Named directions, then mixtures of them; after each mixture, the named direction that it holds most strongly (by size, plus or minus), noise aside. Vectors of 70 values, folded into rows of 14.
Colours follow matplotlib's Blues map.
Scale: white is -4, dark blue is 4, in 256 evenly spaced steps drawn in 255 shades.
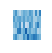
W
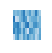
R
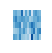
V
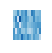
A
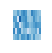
A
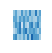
W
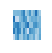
R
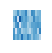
A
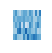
W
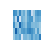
A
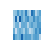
A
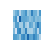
A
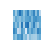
W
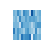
V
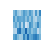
W
